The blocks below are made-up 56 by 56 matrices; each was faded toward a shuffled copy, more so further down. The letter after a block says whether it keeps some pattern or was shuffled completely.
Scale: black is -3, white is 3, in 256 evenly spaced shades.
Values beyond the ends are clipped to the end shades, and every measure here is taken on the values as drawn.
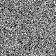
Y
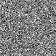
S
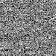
S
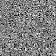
S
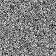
Y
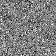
Y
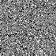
S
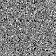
S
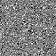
S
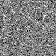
S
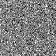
S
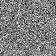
Y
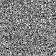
S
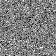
Y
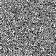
S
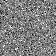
Y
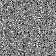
S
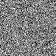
S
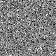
Y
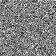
Y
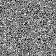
S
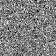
S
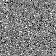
S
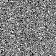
S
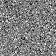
Y
